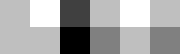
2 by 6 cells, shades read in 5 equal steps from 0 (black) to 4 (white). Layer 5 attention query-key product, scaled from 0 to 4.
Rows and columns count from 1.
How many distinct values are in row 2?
3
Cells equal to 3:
6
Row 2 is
3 3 0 2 3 2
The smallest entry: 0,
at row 2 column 3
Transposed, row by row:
3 3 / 4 3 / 1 0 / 3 2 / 4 3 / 3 2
